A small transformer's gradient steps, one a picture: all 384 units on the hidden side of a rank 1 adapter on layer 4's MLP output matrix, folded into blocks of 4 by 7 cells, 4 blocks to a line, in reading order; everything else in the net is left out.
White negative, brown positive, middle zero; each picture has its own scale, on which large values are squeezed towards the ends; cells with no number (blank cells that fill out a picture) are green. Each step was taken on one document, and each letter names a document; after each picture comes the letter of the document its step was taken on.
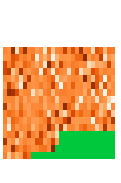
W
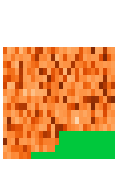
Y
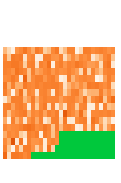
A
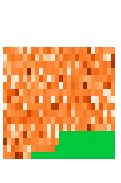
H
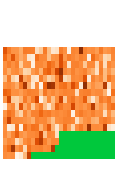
H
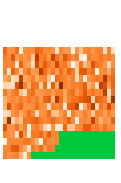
Y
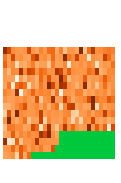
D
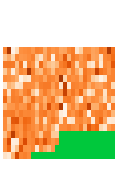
A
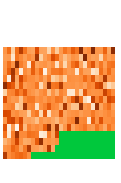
Y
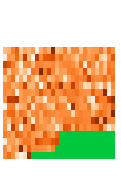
H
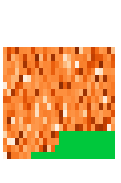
A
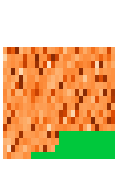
D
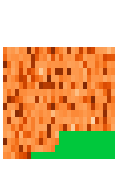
H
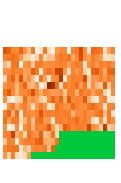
H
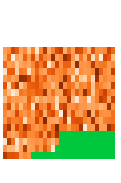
A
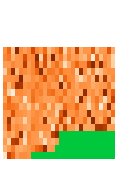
A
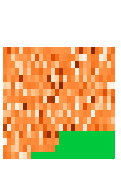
Y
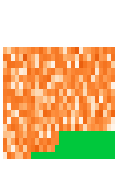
D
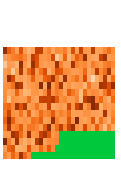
Y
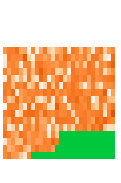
H
